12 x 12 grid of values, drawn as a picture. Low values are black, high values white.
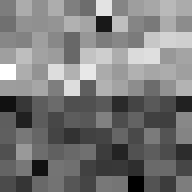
Calmest part: top left. Roughest part: top middle. Seam: horizontal, 50% of the way down, the top part higher.
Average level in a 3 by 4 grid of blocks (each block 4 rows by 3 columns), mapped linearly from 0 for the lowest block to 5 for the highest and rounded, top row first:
4445 | 2332 | 1101
